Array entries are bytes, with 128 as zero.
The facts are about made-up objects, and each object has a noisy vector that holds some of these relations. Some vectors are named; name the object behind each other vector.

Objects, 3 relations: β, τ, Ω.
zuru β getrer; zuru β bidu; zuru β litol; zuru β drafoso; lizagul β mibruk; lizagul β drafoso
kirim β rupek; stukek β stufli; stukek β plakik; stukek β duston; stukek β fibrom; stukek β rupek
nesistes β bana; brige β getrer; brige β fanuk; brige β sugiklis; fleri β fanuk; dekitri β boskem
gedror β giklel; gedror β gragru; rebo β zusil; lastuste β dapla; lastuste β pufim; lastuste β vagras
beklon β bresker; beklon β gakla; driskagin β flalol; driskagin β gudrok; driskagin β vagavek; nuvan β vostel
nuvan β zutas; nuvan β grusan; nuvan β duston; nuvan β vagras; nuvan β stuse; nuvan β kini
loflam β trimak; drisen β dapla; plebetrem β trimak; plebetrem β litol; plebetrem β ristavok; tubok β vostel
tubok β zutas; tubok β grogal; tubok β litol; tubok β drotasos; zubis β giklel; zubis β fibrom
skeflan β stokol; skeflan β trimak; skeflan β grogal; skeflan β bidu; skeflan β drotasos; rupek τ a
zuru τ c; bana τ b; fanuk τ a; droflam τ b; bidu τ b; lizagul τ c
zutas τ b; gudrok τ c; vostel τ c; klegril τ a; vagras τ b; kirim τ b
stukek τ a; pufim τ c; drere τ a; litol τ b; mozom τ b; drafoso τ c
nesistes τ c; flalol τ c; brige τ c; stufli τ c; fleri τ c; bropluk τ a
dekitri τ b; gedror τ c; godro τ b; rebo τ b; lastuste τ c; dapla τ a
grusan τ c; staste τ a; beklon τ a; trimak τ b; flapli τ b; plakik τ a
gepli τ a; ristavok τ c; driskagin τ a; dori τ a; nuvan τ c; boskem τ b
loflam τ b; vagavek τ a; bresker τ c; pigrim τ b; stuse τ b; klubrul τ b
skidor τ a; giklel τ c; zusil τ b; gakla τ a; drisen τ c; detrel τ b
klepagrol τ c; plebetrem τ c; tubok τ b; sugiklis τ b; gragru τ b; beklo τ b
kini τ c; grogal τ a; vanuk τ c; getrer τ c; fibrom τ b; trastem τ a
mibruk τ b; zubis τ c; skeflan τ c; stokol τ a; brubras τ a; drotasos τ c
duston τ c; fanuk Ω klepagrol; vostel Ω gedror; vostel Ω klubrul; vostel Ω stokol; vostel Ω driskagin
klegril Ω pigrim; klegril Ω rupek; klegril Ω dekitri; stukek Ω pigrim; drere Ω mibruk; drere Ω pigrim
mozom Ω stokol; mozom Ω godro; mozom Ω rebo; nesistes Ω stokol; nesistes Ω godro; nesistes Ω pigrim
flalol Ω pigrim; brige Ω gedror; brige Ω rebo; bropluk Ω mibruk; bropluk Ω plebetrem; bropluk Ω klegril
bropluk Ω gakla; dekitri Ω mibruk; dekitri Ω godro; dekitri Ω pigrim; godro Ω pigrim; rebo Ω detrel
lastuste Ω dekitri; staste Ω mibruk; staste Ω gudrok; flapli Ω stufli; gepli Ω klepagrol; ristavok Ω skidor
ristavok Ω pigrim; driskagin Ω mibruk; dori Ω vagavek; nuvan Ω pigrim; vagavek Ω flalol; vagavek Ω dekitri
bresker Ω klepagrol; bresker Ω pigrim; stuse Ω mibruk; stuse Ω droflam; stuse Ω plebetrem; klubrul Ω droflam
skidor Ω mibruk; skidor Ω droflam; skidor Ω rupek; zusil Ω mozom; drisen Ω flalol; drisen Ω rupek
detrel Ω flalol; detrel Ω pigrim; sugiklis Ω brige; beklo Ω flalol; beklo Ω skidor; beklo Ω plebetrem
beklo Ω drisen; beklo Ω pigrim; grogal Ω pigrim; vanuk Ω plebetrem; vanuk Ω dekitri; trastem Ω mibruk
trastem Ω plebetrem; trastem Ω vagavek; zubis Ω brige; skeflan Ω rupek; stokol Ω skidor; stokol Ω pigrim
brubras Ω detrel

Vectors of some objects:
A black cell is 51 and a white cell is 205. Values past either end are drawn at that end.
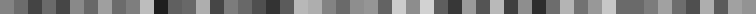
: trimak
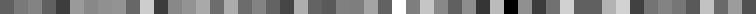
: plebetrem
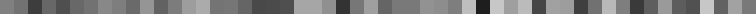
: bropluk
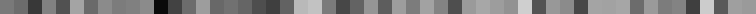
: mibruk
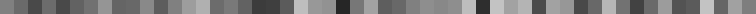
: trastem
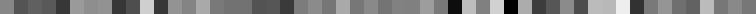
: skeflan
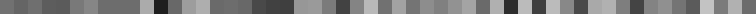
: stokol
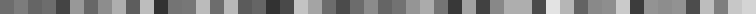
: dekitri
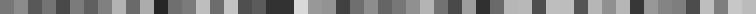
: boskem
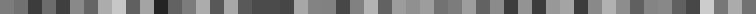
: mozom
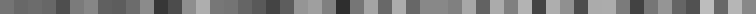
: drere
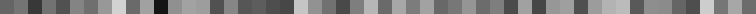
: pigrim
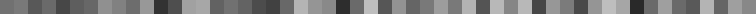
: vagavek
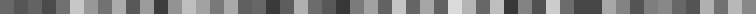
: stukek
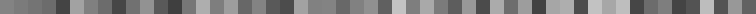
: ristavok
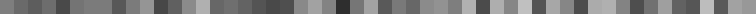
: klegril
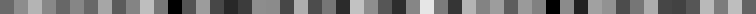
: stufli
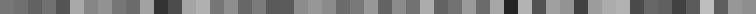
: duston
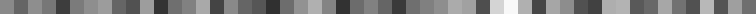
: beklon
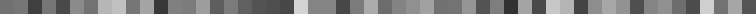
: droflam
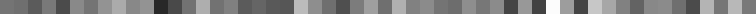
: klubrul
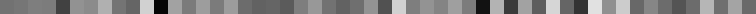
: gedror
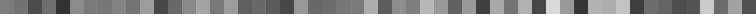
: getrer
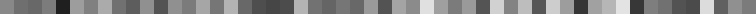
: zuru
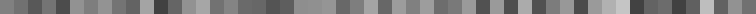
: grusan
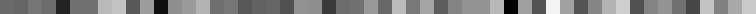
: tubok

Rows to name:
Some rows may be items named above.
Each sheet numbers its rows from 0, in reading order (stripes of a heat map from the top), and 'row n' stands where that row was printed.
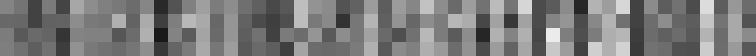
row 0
drafoso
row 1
plakik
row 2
fleri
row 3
getrer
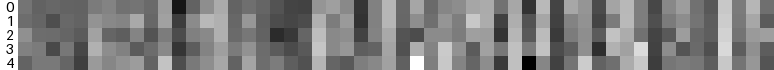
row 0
stokol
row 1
plakik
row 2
brubras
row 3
drafoso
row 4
plebetrem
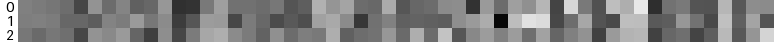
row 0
flalol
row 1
gakla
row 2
nuvan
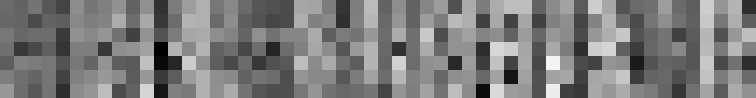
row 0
dapla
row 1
plakik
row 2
nuvan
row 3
fanuk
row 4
gudrok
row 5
vostel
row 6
zubis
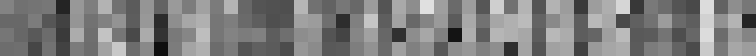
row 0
zuru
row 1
dapla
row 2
lastuste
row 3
zutas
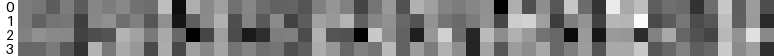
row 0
giklel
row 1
bresker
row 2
flapli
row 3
drisen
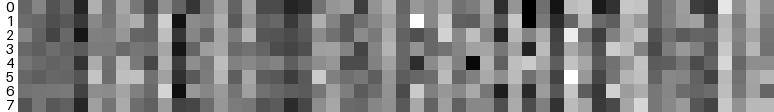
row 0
zusil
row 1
loflam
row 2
brige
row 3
stokol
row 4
lastuste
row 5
kirim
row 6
gedror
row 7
rebo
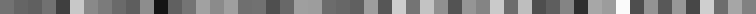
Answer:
lizagul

